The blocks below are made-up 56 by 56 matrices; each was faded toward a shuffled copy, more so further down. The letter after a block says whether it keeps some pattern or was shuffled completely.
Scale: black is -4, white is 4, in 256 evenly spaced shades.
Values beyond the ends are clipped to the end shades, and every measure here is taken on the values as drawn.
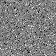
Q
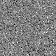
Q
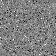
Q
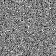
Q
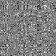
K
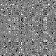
K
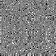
K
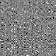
K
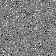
Q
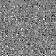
K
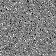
Q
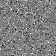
Q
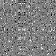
K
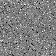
Q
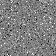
Q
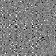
K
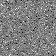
Q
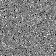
Q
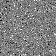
Q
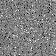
Q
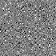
K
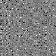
K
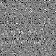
K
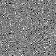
K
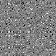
K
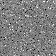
Q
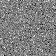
Q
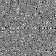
K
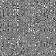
K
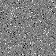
Q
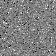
Q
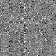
K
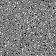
Q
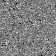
Q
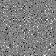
K
